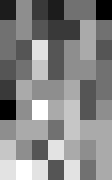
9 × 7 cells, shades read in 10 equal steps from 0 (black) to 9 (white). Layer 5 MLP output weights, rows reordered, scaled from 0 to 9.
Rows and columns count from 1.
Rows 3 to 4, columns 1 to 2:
4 3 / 3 4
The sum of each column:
34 48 51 35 50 42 38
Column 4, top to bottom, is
1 2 3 3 5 6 4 8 3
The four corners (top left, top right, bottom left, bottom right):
1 0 8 6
